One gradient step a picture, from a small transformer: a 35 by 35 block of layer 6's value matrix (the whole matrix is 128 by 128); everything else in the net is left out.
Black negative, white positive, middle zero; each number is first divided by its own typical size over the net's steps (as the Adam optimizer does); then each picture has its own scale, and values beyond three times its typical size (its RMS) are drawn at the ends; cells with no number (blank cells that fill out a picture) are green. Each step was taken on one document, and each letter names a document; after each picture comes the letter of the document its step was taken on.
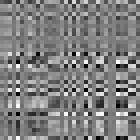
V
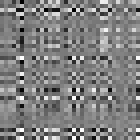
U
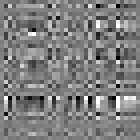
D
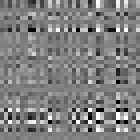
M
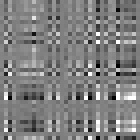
D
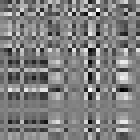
V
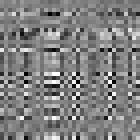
U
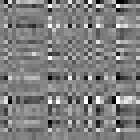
D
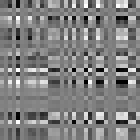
V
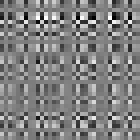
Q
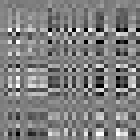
V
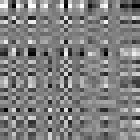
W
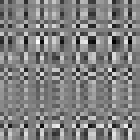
Q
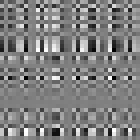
Q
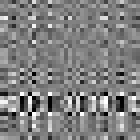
W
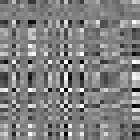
W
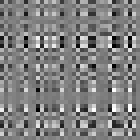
Q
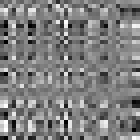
W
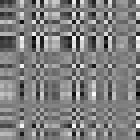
Q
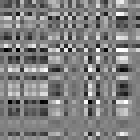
V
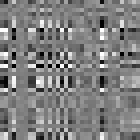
W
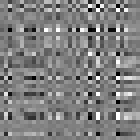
M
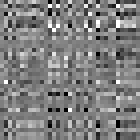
D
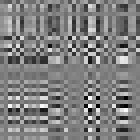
V
